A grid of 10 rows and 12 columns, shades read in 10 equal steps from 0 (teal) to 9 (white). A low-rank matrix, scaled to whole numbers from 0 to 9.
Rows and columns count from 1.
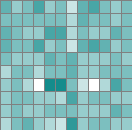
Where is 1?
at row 10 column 7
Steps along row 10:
down down up up up down up down same up same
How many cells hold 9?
2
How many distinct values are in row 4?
5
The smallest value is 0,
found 2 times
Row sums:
48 50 48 46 53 53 56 54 53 55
